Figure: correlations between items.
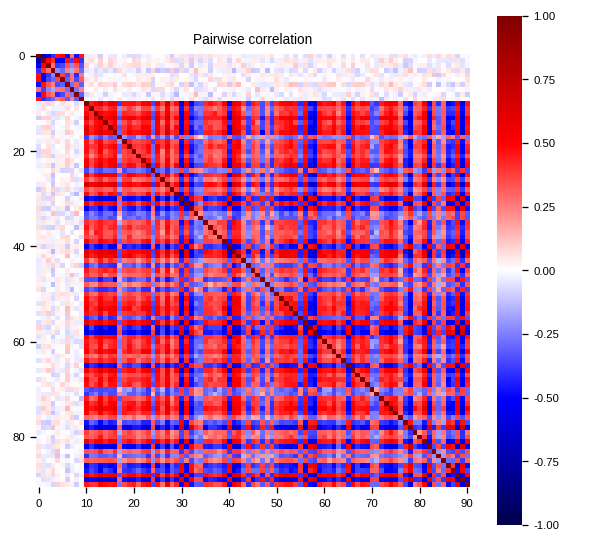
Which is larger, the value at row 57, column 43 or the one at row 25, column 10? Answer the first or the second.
the second
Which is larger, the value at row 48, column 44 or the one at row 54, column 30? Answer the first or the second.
the first
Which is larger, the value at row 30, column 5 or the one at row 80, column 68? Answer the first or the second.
the second
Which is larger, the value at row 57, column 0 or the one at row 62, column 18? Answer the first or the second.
the second
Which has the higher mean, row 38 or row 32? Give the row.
38
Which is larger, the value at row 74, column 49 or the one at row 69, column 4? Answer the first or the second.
the second
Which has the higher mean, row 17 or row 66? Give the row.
66
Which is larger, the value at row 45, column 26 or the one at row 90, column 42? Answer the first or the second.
the second
